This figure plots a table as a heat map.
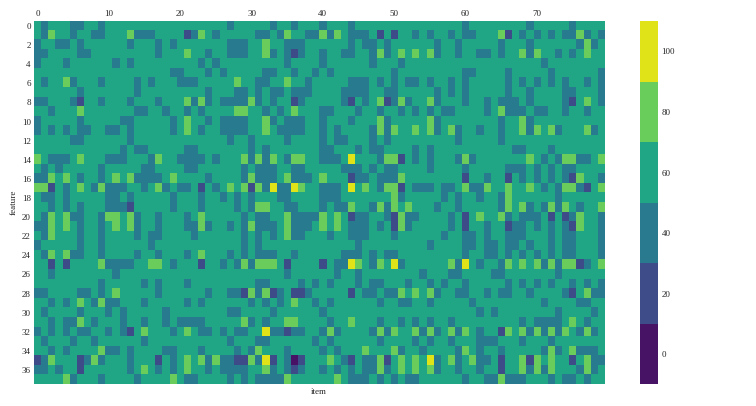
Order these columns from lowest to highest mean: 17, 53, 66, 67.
66, 17, 67, 53
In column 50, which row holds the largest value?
25
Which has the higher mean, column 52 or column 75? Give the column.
52
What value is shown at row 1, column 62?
60
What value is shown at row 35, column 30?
80
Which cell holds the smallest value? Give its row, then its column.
35, 36
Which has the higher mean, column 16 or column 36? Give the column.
16
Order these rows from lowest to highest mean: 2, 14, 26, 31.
2, 31, 14, 26
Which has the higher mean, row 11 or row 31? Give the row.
11
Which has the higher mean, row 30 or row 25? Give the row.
25
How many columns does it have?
80
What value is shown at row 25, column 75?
80
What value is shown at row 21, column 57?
60
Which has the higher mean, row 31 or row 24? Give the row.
31
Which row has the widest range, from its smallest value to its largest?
35
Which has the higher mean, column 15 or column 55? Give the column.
55
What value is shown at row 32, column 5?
60
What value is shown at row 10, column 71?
60
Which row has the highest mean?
25
